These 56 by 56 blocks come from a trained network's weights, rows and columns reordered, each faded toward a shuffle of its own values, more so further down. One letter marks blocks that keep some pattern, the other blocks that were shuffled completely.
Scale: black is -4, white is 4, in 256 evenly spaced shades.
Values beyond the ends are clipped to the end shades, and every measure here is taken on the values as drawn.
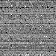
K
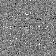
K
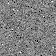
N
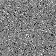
N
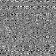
K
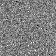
N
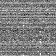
K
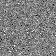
N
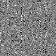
K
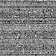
K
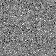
N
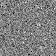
N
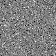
N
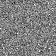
N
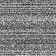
K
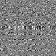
K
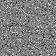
N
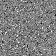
N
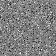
N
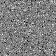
N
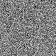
N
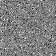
N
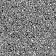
N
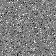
N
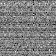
K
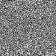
K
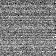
K
